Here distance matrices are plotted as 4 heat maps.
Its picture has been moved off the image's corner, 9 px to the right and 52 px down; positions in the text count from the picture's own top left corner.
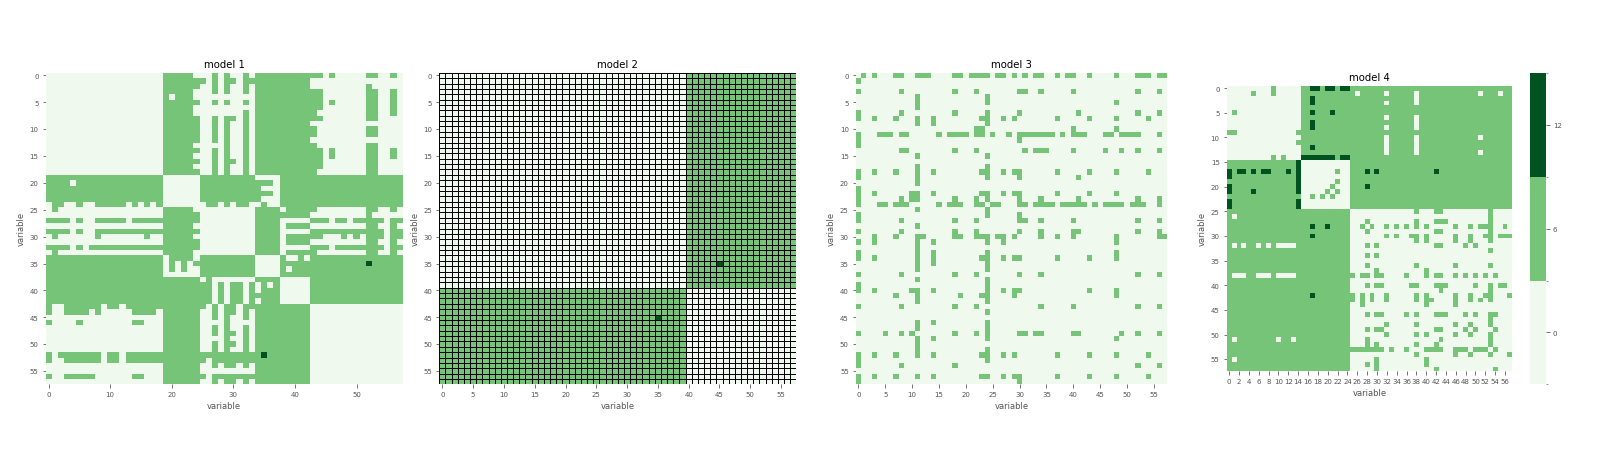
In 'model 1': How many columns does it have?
58
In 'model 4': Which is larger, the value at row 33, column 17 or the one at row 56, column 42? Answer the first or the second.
the first
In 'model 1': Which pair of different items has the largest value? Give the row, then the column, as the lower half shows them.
52, 35
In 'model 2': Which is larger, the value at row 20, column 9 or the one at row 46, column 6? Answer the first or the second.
the second
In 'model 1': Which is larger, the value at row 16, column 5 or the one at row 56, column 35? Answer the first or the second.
the second
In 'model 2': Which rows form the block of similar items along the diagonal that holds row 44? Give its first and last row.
40 to 57
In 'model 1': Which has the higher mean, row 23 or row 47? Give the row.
23
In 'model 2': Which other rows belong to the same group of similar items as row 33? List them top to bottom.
0, 1, 2, 3, 4, 5, 6, 7, 8, 9, 10, 11, 12, 13, 14, 15, 16, 17, 18, 19, 20, 21, 22, 23, 24, 25, 26, 27, 28, 29, 30, 31, 32, 34, 35, 36, 37, 38, 39
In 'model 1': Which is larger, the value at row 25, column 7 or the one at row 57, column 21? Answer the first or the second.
the second
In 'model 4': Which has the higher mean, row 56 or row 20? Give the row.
20
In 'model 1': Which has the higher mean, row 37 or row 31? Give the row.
37
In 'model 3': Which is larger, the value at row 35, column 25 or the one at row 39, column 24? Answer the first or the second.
the second
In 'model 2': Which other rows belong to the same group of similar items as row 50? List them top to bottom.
40, 41, 42, 43, 44, 45, 46, 47, 48, 49, 51, 52, 53, 54, 55, 56, 57
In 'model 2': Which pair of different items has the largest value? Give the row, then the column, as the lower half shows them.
45, 35
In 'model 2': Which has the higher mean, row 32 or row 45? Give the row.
45
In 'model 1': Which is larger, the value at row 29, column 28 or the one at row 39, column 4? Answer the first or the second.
the second
